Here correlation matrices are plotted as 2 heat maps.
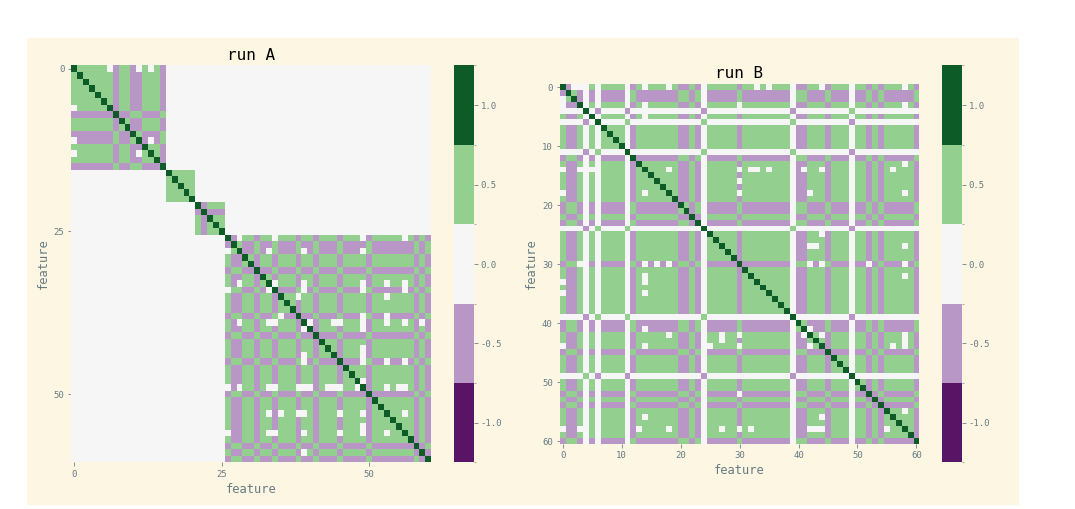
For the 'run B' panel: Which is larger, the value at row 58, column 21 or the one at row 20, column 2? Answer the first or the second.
the second
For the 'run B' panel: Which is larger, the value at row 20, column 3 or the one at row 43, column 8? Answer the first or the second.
the second
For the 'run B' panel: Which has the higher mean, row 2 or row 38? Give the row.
38
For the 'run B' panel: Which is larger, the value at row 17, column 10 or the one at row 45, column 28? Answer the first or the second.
the first
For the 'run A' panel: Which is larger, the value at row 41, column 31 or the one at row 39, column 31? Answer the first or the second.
the first
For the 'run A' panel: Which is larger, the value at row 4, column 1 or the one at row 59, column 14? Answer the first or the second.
the first
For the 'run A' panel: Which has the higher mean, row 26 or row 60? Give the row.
26
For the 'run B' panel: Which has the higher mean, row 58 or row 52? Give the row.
58
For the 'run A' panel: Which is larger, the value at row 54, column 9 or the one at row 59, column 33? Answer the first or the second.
the second
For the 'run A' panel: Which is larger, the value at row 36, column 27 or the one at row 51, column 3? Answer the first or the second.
the second
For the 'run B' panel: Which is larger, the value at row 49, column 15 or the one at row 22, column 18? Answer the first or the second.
the second
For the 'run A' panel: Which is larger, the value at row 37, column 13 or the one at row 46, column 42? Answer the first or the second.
the second
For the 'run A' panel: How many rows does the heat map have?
61
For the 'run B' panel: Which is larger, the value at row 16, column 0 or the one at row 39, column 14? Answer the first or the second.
the first
